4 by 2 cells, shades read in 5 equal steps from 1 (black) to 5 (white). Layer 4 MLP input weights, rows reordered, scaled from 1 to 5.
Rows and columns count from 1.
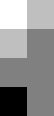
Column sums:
13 13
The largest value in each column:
5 4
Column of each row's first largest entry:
1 1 1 2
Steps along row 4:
up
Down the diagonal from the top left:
5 3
